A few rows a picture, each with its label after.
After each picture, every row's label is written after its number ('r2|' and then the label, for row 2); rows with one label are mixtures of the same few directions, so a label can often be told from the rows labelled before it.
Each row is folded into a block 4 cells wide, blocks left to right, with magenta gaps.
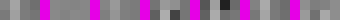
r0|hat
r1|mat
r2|hat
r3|mat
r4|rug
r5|hat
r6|mat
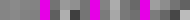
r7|hat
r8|mat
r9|hat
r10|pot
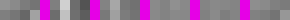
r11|pot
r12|hat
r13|hat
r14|rug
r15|mat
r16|pot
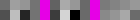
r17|mat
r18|mat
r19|pot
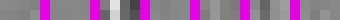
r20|pot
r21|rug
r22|hat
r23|hat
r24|hat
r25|hat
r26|mat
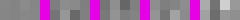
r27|rug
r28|mat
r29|rug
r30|mat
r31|rug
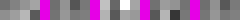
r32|pot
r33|rug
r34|rug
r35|mat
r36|rug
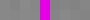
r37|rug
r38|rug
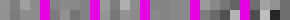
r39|rug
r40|mat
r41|rug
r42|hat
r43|pot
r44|mat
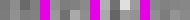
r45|rug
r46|mat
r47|rug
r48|mat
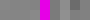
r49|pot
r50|rug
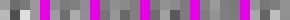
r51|mat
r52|mat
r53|mat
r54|mat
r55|hat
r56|mat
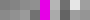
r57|pot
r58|rug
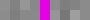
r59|rug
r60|mat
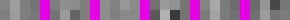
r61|hat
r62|mat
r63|rug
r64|mat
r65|hat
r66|rug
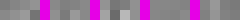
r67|pot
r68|mat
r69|mat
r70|pot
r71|hat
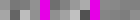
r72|mat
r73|pot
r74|pot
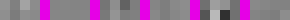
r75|rug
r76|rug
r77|rug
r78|hat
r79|mat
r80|pot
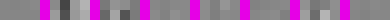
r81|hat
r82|hat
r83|mat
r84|mat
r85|rug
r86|pot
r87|mat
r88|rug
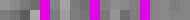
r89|pot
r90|hat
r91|mat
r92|rug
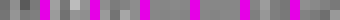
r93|rug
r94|rug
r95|mat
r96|rug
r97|mat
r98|hat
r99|pot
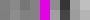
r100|rug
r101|hat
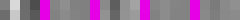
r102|hat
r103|hat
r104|hat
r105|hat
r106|hat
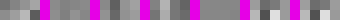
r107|pot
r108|mat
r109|hat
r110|hat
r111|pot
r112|mat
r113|mat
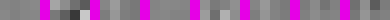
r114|hat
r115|pot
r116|hat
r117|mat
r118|mat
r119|hat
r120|rug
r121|rug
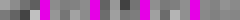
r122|pot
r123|mat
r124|rug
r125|mat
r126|rug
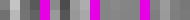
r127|hat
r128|hat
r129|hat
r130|hat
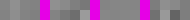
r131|hat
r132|pot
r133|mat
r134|mat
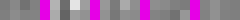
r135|rug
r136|rug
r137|rug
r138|pot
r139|hat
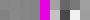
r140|hat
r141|mat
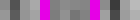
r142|hat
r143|mat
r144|hat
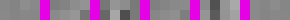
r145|rug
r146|pot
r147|mat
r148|pot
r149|hat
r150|rug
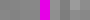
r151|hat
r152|rug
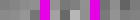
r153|pot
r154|mat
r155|rug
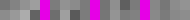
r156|pot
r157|mat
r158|rug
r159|hat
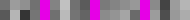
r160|mat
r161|hat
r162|pot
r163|hat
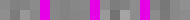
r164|mat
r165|hat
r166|mat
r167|hat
